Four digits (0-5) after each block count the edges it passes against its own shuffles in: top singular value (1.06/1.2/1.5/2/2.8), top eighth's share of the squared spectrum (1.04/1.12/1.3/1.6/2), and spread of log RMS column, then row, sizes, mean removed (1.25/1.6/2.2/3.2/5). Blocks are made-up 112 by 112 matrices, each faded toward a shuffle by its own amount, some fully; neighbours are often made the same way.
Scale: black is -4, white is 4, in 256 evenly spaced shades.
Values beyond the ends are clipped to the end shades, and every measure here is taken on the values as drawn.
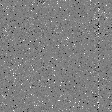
3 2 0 0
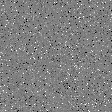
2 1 0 0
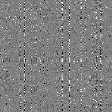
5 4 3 2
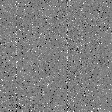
3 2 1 0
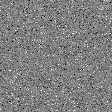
0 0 0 1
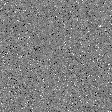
0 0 0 0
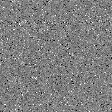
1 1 0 2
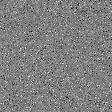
0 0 0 0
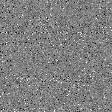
1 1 0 2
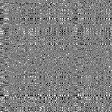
5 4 3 3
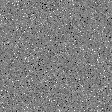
0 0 0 0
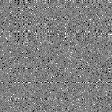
5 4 2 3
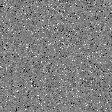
3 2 0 1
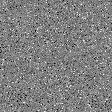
0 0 0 0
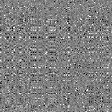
5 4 3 3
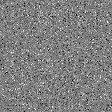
3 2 0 1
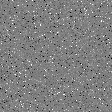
0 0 0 0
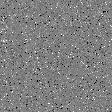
2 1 0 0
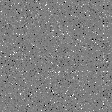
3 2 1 0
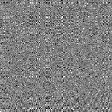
5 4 3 3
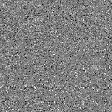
4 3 1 1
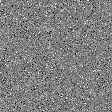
1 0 0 0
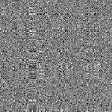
5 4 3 3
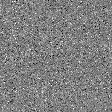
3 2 1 0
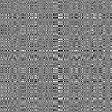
5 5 4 4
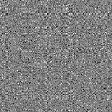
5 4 2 3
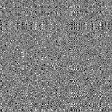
5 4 3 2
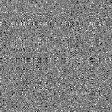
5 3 2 2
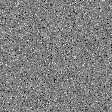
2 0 0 0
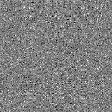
4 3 2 1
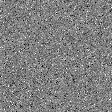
2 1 0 0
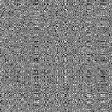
5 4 3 3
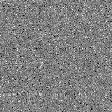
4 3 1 2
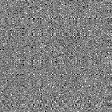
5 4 2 3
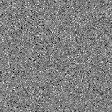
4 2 0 1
